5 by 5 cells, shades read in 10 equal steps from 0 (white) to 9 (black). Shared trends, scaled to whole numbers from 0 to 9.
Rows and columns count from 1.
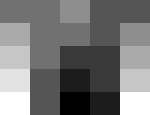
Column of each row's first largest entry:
4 4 3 3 3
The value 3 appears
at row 2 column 1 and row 3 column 5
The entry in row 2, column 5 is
4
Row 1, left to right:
5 5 4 6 6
